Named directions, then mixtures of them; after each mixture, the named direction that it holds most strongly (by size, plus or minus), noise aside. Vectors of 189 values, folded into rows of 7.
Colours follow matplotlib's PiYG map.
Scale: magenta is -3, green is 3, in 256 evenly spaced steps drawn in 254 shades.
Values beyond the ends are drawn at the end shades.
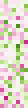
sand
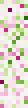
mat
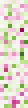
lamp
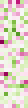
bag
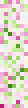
sand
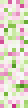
bag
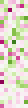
mat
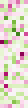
bag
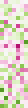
sand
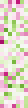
bag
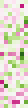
lamp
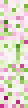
sand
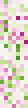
sand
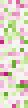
bag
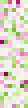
bag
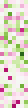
lamp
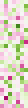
sand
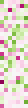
mat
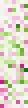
sand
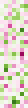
lamp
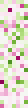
mat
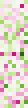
lamp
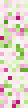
sand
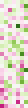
sand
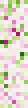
bag
